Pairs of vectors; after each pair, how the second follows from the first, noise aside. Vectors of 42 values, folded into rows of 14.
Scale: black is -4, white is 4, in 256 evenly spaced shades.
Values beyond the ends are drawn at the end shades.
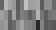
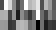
scaled up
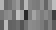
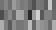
reversed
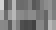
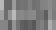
shrunk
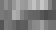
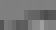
partly zeroed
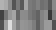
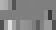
partly zeroed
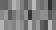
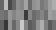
reversed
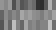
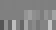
partly zeroed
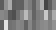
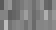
shrunk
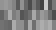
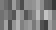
shuffled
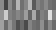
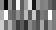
scaled up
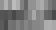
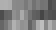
reversed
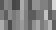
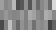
sign-scrambled
